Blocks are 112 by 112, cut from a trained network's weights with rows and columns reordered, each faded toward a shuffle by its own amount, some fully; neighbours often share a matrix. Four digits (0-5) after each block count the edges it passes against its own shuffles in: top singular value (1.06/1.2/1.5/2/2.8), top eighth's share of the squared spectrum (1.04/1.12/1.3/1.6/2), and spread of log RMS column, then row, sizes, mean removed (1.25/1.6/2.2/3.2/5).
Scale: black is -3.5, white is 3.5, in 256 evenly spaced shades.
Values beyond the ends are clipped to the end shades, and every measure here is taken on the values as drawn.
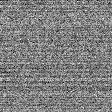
4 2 0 1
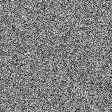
0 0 0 0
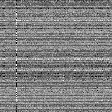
5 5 3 3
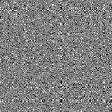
4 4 2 3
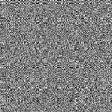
5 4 2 3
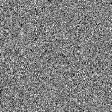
3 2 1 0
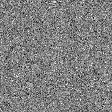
2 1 0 1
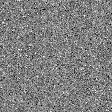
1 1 0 1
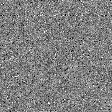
1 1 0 1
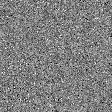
0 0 0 0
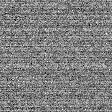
4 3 1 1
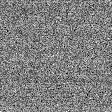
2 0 0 0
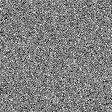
2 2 0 0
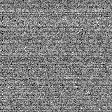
4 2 1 1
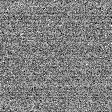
3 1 0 0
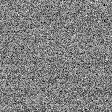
1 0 0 0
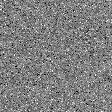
0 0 0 0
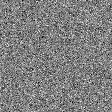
0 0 0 0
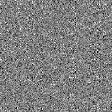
3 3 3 2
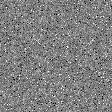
1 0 0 0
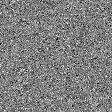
0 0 0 0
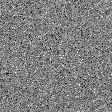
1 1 0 0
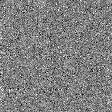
2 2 0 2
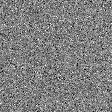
1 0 0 0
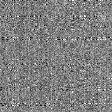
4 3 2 3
